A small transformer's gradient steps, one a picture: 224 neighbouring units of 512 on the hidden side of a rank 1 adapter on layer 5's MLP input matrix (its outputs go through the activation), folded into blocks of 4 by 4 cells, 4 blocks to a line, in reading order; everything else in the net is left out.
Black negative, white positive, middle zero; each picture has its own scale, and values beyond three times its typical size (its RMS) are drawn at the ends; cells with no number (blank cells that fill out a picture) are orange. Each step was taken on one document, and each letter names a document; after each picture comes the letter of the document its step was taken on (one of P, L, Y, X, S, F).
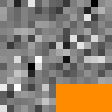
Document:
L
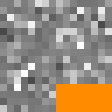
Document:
L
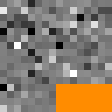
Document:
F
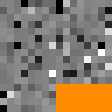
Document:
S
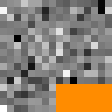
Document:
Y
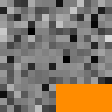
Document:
Y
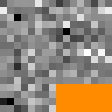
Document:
Y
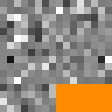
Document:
L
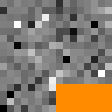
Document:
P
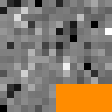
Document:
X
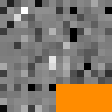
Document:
X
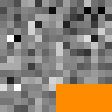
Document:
Y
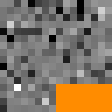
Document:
L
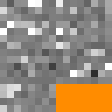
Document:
X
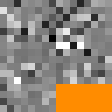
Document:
L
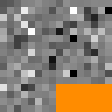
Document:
F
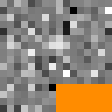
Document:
X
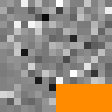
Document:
P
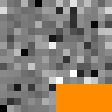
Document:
P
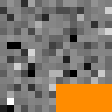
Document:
P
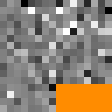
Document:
S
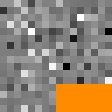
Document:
X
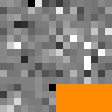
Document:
S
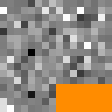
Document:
L
